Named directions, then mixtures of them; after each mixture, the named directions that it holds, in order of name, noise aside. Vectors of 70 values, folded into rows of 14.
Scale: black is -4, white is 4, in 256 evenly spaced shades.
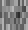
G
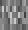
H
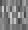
H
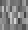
H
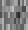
G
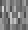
H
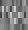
H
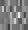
G, H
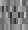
H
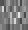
G, H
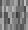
G, H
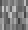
G, H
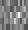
G, H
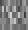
H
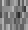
G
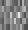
G, H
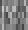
G, H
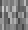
G, H
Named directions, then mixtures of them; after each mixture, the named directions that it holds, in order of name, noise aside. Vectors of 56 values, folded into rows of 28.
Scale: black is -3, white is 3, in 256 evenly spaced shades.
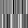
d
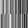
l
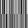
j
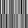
j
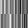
l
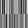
j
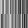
l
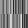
d, l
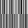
j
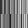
l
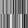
d, l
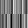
d, j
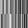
l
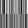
j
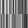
d, j, l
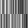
d, j, l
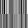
j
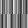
d, j, l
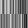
d, j, l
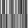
j, l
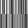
j, l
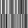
j, l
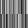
d, j
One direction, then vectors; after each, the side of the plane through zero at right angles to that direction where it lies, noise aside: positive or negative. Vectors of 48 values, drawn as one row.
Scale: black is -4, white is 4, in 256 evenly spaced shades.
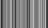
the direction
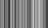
positive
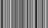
positive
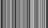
positive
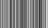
negative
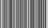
negative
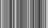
negative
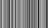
positive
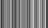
positive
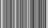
negative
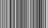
negative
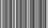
negative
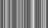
positive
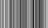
negative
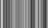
negative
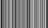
positive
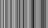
negative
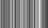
positive
